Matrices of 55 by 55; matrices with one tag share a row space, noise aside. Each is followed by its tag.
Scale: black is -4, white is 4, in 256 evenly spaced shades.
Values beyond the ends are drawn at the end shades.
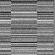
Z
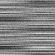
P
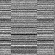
Z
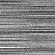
P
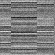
Z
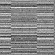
Z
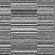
Z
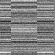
Z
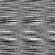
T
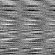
T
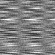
T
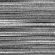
P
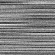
P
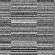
Z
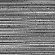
P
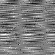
T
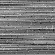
P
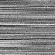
P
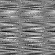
T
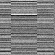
Z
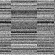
Z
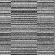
Z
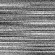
P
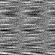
T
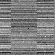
Z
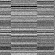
Z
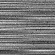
P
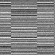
Z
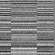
Z
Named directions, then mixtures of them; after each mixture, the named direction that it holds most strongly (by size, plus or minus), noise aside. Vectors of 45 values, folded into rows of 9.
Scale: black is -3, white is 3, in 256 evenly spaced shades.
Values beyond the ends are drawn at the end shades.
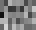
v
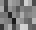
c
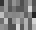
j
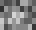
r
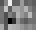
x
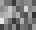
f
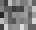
v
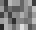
c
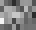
f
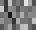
c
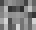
j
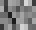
c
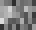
f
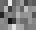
x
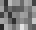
c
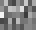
v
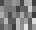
j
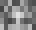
x
